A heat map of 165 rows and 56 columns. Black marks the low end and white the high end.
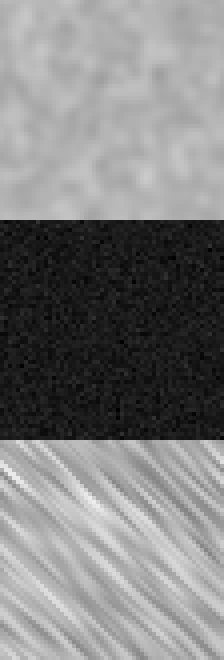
The table splits into 3 rows of 1 panel. Panel 1,1: high, blotchy, faint in contrast. Panel 2,1: very low, fine-grained, faint in contrast. Panel 3,1: high, slanting down to the right.
